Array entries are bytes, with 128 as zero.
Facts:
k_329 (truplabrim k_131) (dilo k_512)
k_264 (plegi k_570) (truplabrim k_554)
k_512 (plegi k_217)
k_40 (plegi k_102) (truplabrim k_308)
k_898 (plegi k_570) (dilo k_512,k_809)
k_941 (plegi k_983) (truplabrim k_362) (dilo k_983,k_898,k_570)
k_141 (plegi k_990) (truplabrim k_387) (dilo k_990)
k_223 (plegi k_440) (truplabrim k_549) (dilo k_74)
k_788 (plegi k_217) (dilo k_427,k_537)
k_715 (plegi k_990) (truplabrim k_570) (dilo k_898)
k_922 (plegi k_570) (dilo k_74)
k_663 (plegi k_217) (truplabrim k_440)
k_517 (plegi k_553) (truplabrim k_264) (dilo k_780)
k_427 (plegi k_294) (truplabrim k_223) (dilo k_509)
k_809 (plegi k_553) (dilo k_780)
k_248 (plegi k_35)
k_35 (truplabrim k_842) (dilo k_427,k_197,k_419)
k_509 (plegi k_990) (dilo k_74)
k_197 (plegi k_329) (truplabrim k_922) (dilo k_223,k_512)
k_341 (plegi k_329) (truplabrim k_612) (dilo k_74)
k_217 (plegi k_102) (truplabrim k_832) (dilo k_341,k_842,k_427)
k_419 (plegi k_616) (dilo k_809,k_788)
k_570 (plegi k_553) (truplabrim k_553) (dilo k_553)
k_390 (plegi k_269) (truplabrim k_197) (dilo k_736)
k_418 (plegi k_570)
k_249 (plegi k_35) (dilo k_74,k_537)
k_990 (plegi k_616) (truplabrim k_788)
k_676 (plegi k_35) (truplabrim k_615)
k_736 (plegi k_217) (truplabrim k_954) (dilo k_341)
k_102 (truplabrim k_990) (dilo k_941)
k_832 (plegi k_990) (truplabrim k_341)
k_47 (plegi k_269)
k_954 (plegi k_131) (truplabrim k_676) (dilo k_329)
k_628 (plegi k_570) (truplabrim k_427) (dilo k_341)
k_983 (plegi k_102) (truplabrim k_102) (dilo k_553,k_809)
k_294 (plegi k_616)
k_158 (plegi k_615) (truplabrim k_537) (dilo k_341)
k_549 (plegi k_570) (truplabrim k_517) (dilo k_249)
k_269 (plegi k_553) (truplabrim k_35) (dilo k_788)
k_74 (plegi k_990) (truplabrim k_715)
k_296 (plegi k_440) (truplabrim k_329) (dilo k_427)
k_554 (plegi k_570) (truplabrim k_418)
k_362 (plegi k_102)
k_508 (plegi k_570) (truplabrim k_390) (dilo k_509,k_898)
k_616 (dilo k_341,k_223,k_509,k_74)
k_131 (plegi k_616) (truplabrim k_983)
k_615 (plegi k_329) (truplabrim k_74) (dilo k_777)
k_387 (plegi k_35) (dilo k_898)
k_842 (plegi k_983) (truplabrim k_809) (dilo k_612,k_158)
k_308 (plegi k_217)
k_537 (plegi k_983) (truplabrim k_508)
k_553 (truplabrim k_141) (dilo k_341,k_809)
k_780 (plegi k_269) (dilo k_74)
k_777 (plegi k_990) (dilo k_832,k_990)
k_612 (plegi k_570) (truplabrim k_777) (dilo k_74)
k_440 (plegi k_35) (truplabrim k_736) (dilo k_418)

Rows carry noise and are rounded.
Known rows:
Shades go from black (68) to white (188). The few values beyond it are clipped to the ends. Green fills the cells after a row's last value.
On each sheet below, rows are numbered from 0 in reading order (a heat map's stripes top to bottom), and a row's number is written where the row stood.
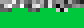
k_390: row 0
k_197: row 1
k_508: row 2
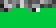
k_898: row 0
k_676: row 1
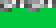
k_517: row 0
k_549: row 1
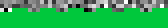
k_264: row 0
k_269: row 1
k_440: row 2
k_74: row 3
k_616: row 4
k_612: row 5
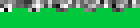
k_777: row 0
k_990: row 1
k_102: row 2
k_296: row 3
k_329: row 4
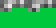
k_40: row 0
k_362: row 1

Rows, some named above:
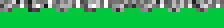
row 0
k_296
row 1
k_512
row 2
k_537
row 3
k_223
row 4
k_663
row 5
k_296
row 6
k_788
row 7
k_983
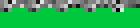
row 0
k_736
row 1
k_736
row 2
k_440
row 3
k_663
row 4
k_141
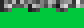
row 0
k_954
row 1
k_387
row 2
k_329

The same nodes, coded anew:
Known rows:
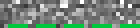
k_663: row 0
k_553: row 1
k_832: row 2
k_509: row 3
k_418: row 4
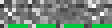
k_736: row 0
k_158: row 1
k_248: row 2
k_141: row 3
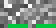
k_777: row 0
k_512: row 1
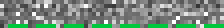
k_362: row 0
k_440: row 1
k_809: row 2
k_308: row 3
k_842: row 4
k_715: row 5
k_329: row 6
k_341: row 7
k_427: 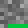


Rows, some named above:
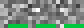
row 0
k_387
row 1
k_616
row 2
k_158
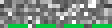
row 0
k_628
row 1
k_35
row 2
k_941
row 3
k_990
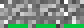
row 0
k_512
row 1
k_898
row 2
k_74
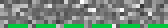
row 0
k_898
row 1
k_788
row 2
k_537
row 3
k_616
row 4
k_508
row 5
k_628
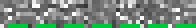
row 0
k_197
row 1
k_777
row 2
k_615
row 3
k_296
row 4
k_440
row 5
k_269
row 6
k_197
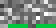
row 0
k_217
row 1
k_954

